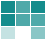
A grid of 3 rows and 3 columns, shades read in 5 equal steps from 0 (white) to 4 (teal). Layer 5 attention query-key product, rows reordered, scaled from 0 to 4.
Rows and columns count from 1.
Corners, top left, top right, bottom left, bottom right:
4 4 1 2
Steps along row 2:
down same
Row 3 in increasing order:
0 1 2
